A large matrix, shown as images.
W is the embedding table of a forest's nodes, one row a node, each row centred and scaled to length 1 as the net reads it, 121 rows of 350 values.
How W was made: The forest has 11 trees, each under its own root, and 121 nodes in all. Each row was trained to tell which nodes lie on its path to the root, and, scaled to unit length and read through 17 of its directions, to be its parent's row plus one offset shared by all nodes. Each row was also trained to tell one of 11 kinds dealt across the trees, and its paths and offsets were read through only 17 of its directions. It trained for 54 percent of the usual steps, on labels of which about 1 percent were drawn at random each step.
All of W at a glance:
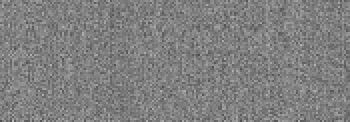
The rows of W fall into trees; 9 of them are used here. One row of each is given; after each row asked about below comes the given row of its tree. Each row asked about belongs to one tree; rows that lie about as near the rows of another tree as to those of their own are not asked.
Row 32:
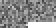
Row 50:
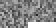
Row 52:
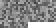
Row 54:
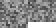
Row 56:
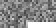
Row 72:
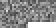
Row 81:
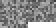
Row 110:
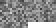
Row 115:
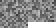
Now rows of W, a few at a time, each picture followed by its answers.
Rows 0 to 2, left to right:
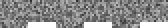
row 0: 32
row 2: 52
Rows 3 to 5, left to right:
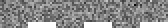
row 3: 32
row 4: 110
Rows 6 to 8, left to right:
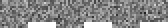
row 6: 50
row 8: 32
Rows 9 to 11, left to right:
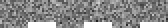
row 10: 56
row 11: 50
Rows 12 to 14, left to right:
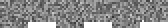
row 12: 54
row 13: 54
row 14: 110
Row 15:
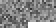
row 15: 54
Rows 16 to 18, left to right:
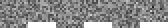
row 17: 81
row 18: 54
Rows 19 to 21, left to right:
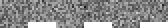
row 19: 32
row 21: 110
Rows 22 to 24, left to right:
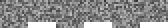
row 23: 56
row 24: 110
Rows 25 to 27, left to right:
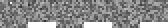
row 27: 54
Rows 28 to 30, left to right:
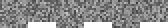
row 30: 52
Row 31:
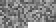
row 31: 72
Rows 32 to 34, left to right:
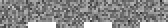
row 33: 56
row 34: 56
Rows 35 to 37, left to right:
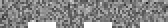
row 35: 32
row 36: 50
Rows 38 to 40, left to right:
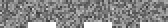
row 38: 32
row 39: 50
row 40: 56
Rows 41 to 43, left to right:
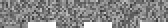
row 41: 32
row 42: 50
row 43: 52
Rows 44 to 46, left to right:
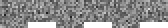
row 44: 32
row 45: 50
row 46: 32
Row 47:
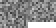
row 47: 32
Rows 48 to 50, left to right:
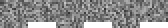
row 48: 110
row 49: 32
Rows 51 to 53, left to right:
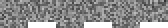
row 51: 115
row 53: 50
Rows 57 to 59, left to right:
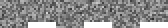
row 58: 115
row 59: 56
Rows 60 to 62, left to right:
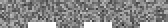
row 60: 50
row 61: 110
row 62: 32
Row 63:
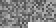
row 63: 81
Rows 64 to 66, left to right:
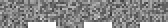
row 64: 110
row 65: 110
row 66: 50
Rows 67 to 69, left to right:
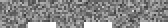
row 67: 72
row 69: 56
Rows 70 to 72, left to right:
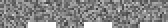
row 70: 56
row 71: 72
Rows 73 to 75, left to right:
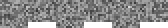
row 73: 54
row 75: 110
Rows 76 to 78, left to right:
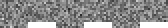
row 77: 50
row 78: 115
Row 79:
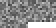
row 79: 72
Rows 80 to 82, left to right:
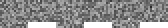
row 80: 81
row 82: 56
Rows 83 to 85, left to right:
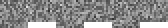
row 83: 52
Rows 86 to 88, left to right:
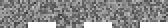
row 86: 50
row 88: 115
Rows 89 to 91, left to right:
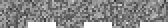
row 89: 56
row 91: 110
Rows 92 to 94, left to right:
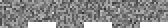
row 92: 110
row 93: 52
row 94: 110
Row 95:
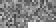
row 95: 50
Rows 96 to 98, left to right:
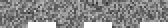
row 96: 56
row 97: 50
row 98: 56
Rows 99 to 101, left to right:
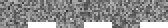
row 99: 54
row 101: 52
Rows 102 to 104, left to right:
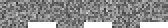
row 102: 110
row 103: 72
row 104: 52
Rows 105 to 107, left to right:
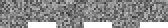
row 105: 81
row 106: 32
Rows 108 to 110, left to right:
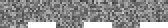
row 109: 56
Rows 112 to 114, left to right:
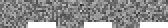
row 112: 56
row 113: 54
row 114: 81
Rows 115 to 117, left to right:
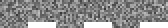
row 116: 52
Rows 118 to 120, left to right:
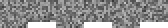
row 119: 50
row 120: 81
